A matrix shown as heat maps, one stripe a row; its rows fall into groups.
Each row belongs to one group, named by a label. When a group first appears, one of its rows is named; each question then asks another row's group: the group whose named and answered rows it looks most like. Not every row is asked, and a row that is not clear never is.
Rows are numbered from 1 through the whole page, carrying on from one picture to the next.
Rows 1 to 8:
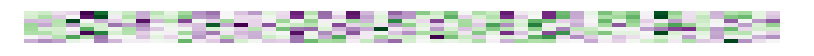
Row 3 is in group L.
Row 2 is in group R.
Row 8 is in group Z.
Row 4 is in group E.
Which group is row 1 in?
R
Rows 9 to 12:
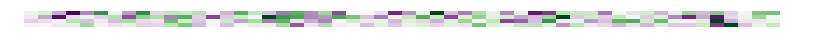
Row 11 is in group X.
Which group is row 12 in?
Z
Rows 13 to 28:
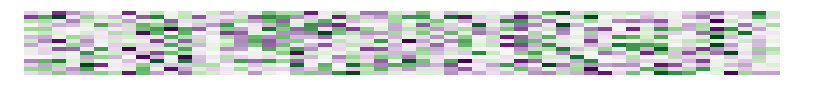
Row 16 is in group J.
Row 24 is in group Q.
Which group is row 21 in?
X
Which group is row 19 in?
X
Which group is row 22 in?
E
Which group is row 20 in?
Q
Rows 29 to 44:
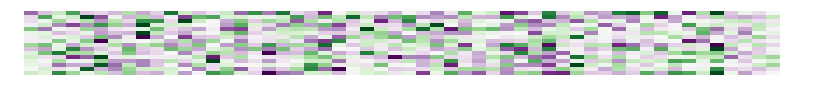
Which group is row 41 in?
E
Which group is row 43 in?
J
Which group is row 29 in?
X
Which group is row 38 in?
X
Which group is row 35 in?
Q
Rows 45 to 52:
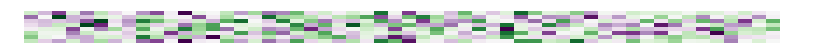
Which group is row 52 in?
Q
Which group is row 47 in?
J
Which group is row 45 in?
Q
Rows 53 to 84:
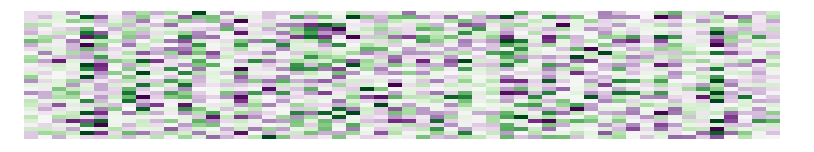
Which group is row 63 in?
L
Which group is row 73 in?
X
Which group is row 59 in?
R
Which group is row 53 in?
Z
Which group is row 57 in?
J
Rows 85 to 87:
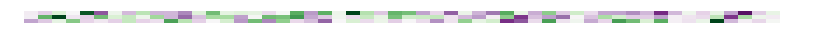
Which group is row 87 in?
X
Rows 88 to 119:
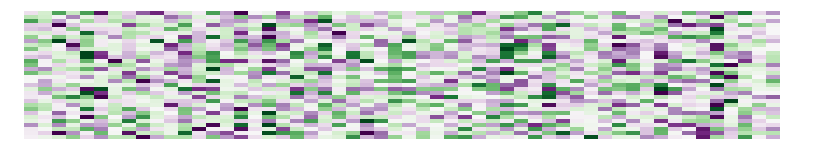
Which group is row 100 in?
E
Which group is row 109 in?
L
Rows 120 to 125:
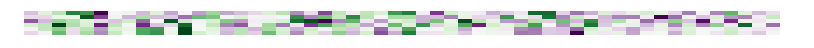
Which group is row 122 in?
J
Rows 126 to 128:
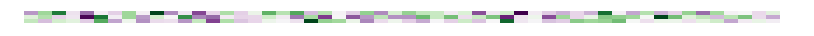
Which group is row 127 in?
R
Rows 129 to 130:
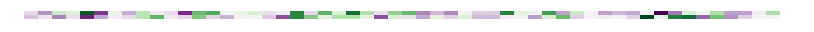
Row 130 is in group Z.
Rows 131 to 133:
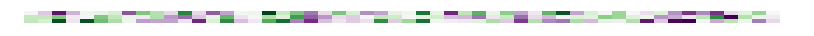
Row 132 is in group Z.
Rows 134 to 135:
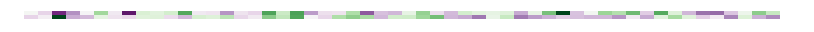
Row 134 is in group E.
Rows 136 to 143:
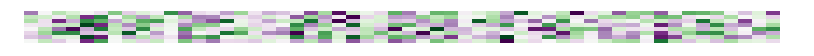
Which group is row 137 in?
R
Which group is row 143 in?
R
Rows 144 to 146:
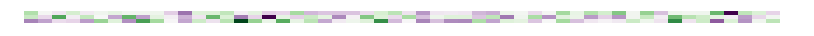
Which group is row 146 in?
J
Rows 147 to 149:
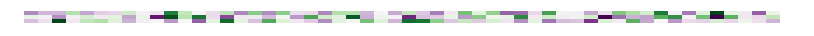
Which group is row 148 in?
Z
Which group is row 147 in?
X
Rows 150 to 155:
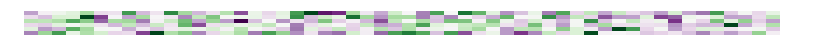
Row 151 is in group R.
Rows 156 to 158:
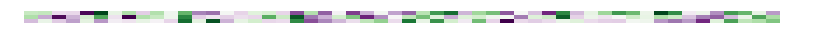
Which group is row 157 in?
E
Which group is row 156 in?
R
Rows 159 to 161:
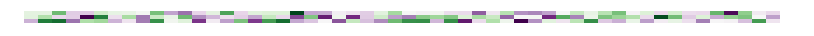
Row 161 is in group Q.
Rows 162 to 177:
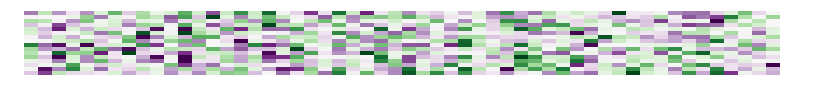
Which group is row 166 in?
Q
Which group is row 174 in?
Q
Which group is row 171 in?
E
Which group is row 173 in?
Q
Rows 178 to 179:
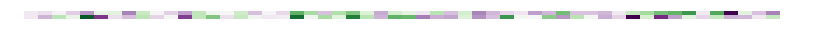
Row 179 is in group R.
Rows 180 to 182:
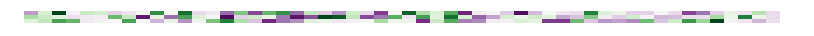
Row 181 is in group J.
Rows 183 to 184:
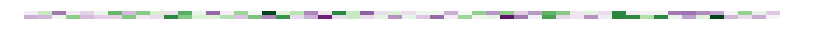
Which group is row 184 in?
X
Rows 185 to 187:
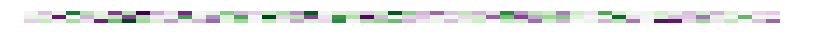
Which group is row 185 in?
L
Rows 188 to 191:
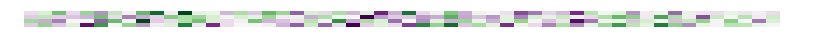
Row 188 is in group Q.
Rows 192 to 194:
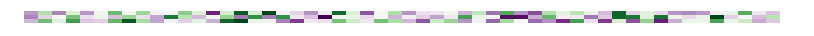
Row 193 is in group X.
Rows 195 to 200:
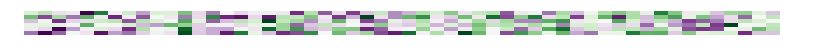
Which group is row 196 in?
E
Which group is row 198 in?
Z
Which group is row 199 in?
E
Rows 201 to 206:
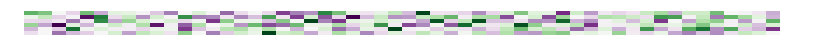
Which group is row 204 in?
Q
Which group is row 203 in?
J
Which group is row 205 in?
L
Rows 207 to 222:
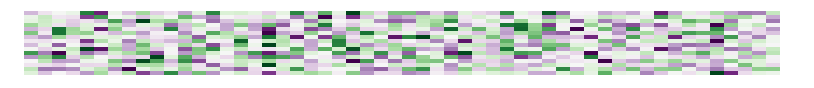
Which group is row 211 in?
L
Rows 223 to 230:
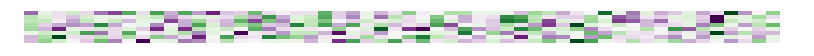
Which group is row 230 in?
Q
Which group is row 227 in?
Q
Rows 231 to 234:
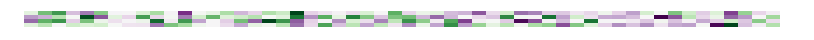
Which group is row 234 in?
Z
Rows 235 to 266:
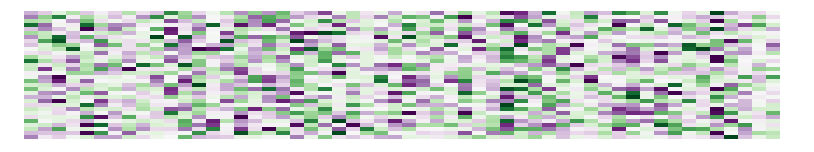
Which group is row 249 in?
E
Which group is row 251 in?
Q
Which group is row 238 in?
E
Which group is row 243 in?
L
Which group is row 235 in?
X
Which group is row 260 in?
Z
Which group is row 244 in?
L
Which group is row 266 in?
Z
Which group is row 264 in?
E
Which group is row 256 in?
X
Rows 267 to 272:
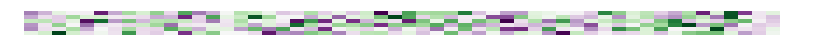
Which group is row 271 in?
X
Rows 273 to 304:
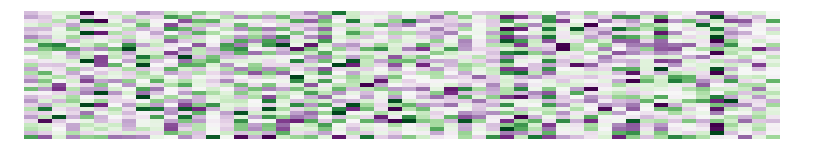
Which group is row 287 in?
X
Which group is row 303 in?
X
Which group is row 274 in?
X
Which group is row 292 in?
Q
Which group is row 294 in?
X
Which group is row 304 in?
E
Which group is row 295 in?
L
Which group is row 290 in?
Z
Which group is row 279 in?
X
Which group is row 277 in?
X
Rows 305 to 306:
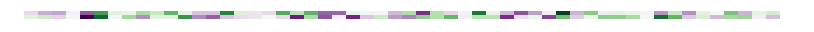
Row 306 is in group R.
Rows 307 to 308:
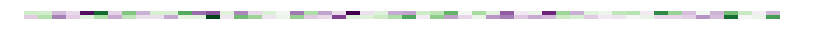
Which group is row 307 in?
R
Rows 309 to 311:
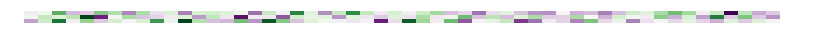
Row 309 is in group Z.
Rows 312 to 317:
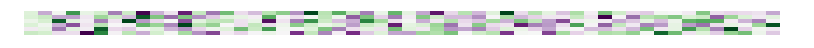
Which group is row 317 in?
R
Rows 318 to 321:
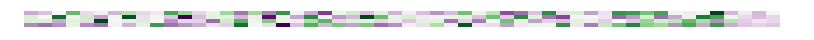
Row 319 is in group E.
